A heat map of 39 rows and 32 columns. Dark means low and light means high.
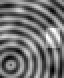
The halves do not mirror each other. In the middle right lies a patch that is higher than the rest. The ninth with the highest average is the middle right. Concentric rings centre on the bottom left.
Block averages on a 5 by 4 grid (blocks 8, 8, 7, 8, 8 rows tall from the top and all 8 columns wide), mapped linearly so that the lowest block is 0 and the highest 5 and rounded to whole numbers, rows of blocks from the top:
1 3 3 1 / 3 2 1 3 / 3 2 4 5 / 1 2 2 2 / 2 3 2 0
